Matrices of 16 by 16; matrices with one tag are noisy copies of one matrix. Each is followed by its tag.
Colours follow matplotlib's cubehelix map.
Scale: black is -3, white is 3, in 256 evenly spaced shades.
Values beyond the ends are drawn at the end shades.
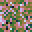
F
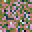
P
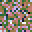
P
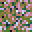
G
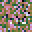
P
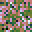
F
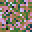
F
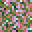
G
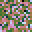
P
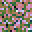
G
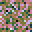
F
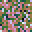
P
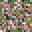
P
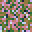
P
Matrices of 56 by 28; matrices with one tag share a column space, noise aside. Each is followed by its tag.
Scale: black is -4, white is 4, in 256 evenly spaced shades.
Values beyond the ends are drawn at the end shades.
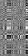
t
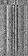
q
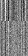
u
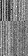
u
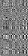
t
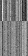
u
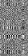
t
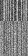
u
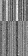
u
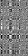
t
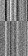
u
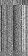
q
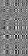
t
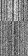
u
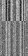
u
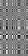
t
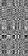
t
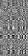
t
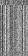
q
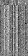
q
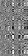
t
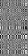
t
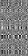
t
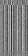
q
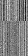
u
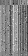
q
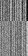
u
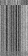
q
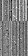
u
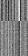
u
